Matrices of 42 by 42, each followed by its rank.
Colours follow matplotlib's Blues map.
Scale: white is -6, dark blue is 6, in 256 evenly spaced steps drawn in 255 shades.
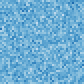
full rank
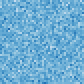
full rank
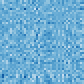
five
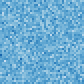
full rank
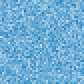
full rank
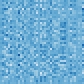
five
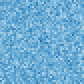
full rank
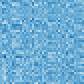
five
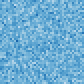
full rank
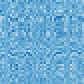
five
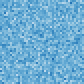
full rank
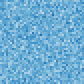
full rank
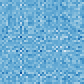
five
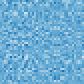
five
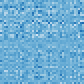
five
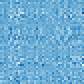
five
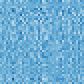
five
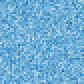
full rank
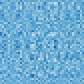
five
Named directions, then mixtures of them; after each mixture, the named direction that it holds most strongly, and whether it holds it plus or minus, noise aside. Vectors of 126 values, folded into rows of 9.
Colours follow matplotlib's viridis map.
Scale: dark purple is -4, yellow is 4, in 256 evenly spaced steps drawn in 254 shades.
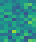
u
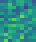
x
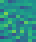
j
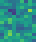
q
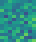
u, plus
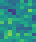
q, plus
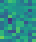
j, minus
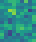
q, minus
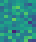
u, minus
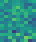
u, minus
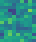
q, plus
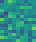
j, minus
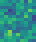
q, plus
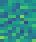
j, minus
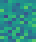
u, plus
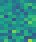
u, plus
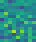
j, plus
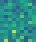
u, plus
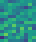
j, plus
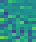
j, minus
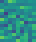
j, minus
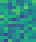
x, minus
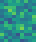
q, minus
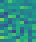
j, minus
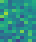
j, plus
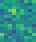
q, minus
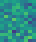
u, minus
